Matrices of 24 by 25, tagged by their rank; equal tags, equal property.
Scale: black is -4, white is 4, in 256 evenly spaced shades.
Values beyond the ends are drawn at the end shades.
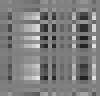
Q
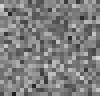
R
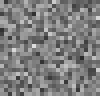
R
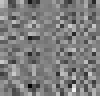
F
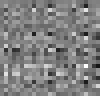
F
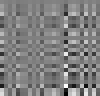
Q
